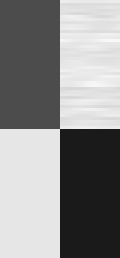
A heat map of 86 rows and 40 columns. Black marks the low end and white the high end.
The table splits into 2 rows of 2 panels. Panel 1,1: low, flat. Panel 1,2: very high, streaked across, faint in contrast. Panel 2,1: very high, flat. Panel 2,2: very low, flat.
